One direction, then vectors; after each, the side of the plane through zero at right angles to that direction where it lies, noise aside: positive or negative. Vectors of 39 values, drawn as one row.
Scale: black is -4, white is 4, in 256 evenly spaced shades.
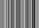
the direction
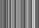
negative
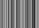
positive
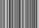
positive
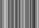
positive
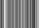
positive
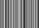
negative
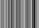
positive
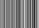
positive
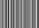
positive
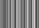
negative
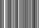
positive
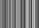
negative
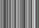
negative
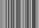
positive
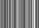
negative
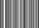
negative
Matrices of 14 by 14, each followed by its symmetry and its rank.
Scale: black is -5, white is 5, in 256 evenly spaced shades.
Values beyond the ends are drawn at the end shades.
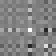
symmetric, rank two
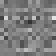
neither, rank three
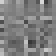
neither, rank three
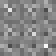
symmetric, rank three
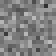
neither, full rank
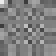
symmetric, rank two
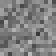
neither, full rank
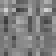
neither, rank two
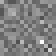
symmetric, rank three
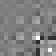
symmetric, rank two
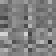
neither, rank two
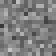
neither, full rank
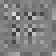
symmetric, rank three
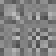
symmetric, rank two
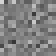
neither, rank three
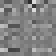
neither, rank three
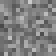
neither, full rank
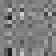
neither, rank two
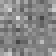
symmetric, rank three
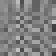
neither, rank two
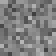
neither, full rank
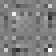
symmetric, rank two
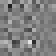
neither, rank two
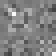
symmetric, rank three
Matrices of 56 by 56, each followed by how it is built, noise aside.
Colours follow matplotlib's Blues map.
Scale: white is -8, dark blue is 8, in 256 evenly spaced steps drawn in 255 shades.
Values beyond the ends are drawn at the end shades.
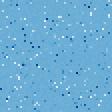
sparse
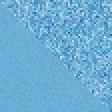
upper triangular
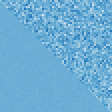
upper triangular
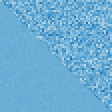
upper triangular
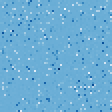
sparse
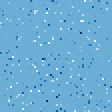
sparse
